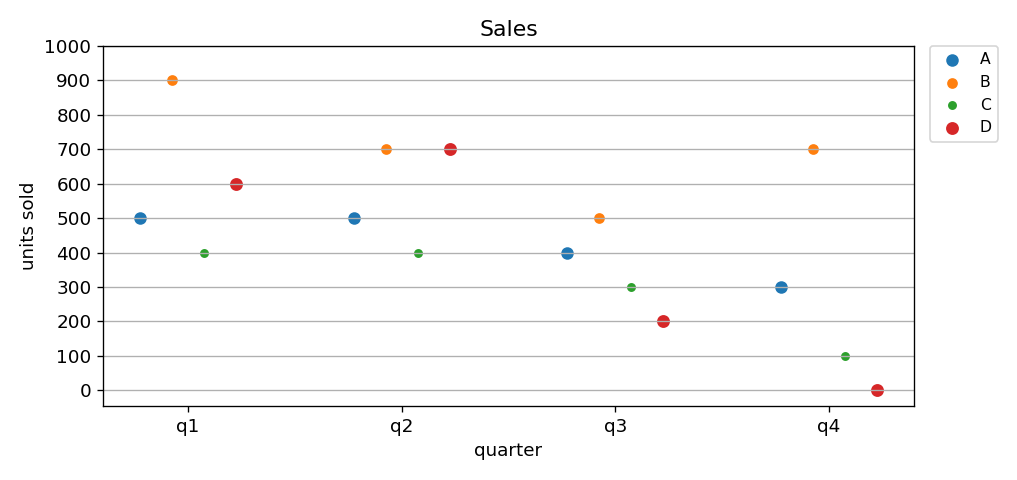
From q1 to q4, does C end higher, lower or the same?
lower
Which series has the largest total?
B
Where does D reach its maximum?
q2
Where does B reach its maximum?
q1
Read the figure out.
Title: Sales
x-axis: quarter, ticks q1 q2 q3 q4
y-axis: units sold, ticks 0 100 200 300 400 500 600 700 800 900 1000
Legend: A, B, C, D
Values:
A: 500 500 400 300
B: 900 700 500 700
C: 400 400 300 100
D: 600 700 200 0
